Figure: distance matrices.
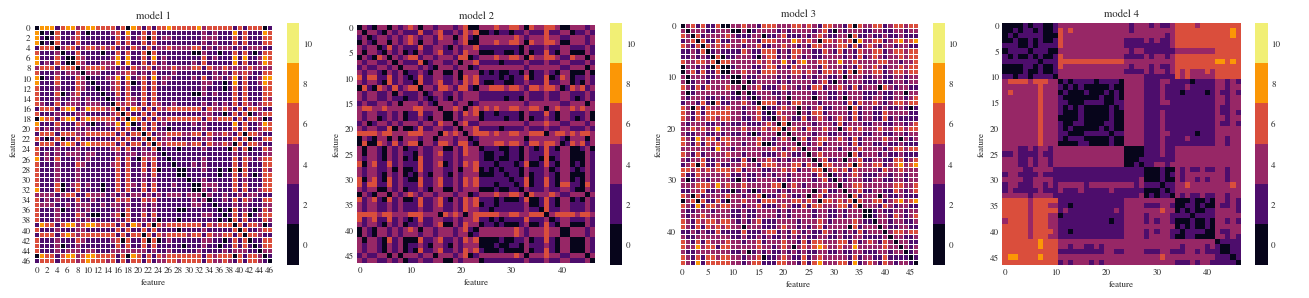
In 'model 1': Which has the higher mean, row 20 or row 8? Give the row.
8
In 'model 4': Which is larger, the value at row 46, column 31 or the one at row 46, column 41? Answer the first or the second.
the first
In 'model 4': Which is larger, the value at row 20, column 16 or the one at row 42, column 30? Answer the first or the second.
the second
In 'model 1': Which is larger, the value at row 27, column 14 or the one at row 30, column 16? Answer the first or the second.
the second
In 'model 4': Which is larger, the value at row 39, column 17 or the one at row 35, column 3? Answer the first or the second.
the second
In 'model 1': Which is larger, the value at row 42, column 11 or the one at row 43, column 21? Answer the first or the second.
the second
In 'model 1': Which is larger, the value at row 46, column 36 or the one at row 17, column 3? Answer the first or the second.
the first
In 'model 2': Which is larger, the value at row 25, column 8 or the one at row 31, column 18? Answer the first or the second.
the first
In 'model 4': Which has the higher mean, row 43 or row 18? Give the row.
43
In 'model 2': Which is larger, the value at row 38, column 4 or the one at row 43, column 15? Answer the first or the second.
the second
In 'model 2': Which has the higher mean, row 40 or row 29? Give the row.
40
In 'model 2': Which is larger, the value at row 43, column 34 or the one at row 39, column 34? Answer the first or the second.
the first
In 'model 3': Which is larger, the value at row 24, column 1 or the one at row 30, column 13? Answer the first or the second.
the first
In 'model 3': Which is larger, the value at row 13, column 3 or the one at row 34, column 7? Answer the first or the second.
the second
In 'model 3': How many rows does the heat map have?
47
